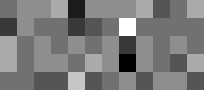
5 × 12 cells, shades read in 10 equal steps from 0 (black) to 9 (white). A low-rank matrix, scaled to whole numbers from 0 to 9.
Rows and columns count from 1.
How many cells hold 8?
0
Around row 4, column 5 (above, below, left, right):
5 7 5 6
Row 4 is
6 4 5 5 4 6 5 0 5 4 3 6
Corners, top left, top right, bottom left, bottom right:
4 6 4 3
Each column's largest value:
6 5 5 6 7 6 5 9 6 5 5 6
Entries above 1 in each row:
11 12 12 11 12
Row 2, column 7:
4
